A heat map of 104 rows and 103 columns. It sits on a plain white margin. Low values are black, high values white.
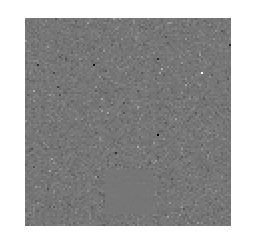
Odd patch: calmer, in the bottom middle. Mirror symmetry: none. Grain: fine. Odd rows or columns: none. Stripes: none. Calmest part: bottom middle.
